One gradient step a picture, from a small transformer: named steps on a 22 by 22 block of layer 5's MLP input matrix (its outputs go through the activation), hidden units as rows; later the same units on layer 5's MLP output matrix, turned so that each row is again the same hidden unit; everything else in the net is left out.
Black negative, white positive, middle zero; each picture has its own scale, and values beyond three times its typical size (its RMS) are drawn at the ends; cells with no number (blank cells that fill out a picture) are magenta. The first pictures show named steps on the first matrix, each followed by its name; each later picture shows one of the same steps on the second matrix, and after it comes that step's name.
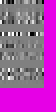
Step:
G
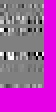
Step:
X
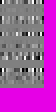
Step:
G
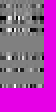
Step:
X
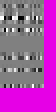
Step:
X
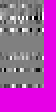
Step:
X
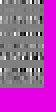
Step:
G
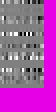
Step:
G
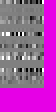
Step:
G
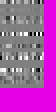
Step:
G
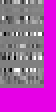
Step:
G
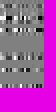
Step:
X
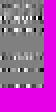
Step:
X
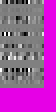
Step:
G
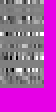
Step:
G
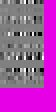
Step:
G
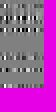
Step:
X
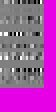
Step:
G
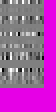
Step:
G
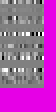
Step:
G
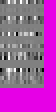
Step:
G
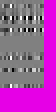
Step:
X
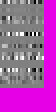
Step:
G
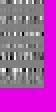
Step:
G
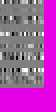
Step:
G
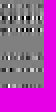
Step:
X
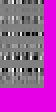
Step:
G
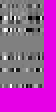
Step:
X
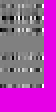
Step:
X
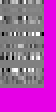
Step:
G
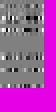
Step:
X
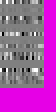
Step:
G
